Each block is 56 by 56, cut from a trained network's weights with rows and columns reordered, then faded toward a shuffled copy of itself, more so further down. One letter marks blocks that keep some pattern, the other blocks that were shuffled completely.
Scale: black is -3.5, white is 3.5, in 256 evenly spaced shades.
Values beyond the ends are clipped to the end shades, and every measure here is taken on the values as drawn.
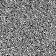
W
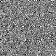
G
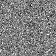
W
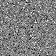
W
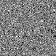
G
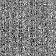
G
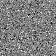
W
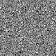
G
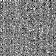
G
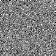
G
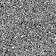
W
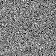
W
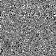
G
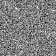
W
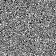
W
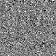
G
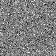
W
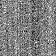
G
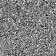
W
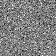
W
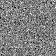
W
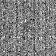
G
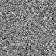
G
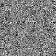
G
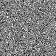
W
